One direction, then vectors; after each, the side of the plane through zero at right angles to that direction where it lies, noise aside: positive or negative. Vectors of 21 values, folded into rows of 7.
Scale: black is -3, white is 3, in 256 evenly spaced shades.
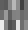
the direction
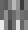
positive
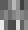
positive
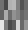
positive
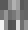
positive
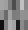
negative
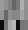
negative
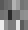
positive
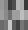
negative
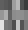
positive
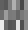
positive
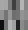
negative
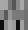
negative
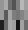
negative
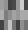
negative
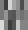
positive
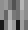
negative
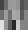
positive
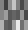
positive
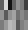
negative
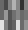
positive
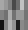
negative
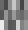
positive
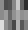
positive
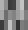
negative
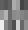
positive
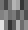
positive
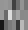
negative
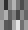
positive
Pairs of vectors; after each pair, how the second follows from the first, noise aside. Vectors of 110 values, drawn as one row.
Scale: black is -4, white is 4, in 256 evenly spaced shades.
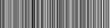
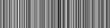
wrapped around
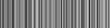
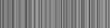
shrunk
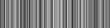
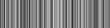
copied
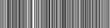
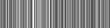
sign-scrambled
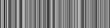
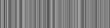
shrunk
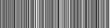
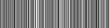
copied
